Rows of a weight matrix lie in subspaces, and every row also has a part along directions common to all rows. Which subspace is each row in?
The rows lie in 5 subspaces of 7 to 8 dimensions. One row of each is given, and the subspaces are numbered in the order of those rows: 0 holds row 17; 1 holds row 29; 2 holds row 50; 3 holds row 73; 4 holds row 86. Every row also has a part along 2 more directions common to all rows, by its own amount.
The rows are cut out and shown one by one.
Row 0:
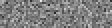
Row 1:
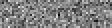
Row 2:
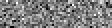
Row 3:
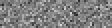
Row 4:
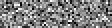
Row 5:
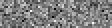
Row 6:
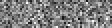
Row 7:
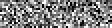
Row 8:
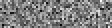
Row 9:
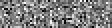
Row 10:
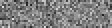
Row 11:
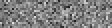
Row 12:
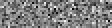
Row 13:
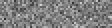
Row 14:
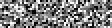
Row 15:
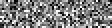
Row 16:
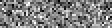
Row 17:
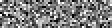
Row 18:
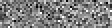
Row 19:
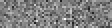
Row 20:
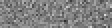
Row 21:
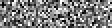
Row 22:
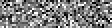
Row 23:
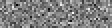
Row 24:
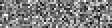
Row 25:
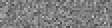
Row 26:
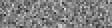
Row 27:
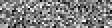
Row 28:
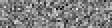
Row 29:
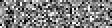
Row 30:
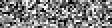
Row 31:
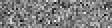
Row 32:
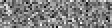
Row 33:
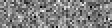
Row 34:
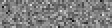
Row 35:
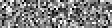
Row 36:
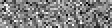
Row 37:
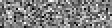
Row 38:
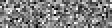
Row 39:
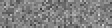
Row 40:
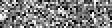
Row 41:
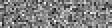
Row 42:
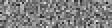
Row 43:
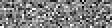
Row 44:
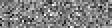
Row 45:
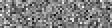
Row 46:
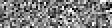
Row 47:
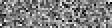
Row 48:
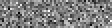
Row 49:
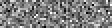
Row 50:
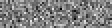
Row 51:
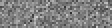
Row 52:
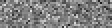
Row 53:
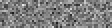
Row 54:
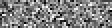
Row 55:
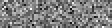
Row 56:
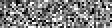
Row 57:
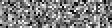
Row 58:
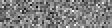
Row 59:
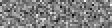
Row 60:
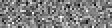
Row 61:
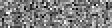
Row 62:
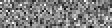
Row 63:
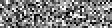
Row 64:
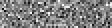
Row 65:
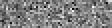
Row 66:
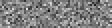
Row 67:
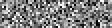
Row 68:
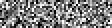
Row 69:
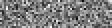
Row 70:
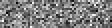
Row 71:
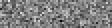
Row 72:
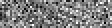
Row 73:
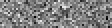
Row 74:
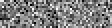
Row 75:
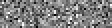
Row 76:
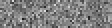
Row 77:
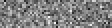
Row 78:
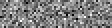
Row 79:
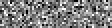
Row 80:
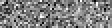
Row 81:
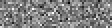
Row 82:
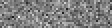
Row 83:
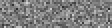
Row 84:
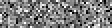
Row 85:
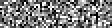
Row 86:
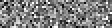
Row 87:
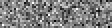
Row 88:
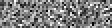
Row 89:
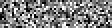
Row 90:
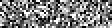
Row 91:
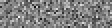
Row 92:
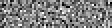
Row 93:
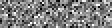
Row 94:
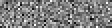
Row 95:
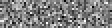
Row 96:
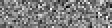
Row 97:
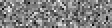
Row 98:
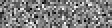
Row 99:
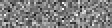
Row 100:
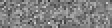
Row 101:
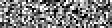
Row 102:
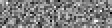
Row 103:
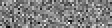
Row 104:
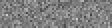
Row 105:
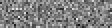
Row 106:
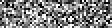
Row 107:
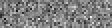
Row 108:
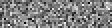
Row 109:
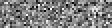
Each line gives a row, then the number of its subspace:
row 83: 3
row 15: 2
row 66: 1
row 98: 3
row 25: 4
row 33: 2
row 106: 1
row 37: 1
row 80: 4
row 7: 3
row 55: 2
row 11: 3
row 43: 1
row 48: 1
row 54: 3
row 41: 3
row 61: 1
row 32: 3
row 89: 3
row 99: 0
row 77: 1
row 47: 0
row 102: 4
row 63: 0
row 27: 4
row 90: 0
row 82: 4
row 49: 0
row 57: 0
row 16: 1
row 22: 1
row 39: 1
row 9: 1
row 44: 1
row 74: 4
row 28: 2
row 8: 3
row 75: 4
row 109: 2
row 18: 4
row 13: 2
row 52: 4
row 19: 1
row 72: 4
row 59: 0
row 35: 0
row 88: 0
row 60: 3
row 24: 0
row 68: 4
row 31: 3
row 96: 2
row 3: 0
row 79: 0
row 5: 0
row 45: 3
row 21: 0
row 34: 3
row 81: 1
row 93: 0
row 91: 4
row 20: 2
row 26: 0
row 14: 2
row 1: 4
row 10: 4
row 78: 2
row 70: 1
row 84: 0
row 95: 2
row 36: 3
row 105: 2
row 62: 2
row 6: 3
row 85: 2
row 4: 1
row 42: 4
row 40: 4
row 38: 4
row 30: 2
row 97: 0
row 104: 2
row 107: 3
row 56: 3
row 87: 3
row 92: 0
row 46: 0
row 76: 2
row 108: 3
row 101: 4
